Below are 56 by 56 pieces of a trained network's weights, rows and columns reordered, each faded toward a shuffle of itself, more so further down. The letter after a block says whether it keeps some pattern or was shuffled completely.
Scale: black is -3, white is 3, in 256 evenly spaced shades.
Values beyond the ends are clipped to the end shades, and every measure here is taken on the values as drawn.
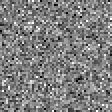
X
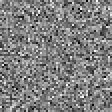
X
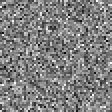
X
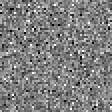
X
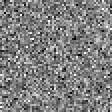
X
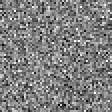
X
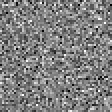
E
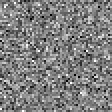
X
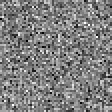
X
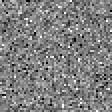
X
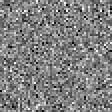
E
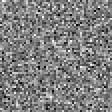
E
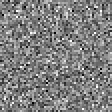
E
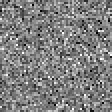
X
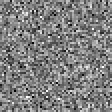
X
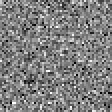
E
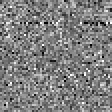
E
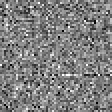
E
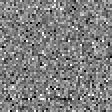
E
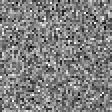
X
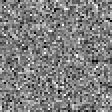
X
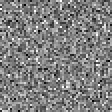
E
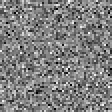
E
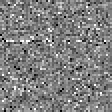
E
